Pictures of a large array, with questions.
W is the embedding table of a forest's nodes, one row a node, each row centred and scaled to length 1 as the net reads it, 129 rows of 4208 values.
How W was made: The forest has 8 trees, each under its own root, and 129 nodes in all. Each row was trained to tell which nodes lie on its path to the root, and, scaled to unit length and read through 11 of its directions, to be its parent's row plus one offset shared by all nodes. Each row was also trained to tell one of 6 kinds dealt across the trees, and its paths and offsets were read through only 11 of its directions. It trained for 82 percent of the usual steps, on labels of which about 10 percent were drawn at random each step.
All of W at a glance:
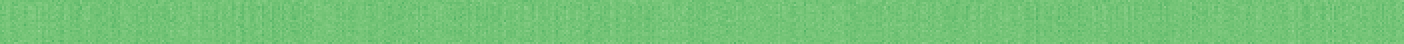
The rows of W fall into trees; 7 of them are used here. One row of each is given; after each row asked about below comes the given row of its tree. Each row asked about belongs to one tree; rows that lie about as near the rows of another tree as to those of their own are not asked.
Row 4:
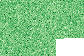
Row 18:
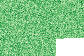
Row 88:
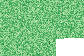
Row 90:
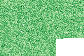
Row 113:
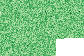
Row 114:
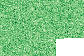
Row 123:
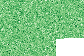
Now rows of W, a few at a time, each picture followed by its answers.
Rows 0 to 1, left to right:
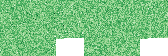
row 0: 88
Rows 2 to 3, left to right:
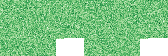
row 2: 113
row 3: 88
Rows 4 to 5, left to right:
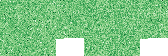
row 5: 113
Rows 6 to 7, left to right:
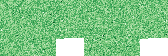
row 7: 113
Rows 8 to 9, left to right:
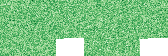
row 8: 90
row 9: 18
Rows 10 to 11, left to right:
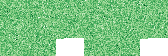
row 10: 113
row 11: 113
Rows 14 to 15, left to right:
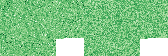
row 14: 113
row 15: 90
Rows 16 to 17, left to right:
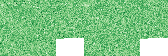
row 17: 18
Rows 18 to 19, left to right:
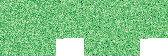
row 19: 4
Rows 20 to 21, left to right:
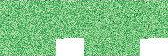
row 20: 18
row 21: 18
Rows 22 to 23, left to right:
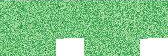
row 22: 18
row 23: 114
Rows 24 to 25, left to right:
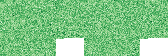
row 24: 18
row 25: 18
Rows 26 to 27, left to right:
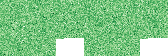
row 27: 114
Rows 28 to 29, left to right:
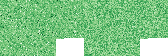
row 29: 90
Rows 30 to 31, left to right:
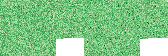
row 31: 123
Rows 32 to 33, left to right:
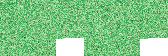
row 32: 88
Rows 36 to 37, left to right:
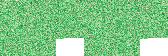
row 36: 18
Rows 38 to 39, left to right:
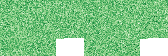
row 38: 113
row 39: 88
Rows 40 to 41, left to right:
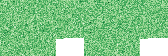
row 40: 18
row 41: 18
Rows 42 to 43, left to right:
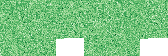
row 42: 88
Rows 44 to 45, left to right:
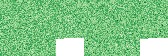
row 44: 18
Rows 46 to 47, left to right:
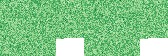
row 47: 88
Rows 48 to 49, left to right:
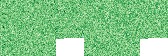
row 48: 90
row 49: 90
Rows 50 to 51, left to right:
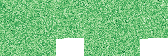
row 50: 88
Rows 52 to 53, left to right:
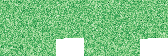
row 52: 90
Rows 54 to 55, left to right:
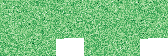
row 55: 90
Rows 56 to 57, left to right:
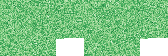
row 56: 90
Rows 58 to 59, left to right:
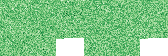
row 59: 88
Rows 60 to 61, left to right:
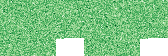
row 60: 113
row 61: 114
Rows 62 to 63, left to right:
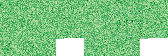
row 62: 88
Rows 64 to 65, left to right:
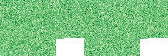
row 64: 114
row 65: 123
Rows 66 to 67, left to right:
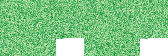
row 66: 90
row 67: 113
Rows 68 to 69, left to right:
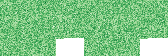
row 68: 18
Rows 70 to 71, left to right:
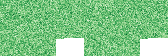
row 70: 88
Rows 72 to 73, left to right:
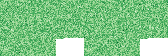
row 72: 18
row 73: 90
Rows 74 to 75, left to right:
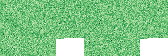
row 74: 4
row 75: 123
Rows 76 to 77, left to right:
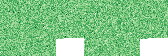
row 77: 90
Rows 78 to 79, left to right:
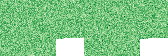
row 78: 90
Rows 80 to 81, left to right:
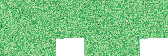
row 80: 90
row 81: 88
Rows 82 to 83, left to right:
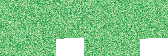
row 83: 18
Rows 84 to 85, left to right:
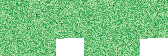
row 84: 88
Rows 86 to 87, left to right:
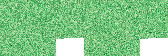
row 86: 90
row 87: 4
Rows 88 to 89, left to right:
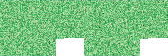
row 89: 4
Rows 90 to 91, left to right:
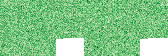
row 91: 90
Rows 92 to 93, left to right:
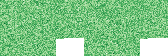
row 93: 90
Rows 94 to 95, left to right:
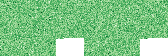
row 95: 18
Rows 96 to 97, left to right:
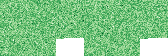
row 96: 90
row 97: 90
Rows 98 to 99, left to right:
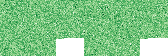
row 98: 88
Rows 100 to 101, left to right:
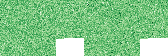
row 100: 88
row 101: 113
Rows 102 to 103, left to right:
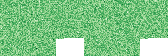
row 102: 88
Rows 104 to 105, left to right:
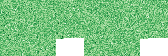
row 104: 18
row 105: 113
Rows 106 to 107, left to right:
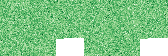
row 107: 113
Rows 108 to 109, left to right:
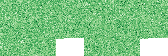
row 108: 18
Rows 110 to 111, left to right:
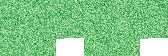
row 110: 123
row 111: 4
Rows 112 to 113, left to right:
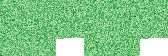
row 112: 18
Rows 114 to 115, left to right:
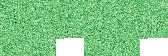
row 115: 18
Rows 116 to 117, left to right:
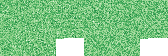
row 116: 88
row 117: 90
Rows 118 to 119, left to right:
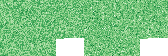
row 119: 114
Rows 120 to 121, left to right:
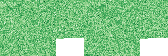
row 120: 90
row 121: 90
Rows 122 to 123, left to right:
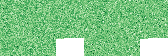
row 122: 113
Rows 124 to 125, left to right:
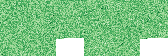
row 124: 88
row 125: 18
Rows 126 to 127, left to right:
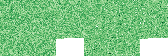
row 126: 88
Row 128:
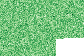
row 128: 18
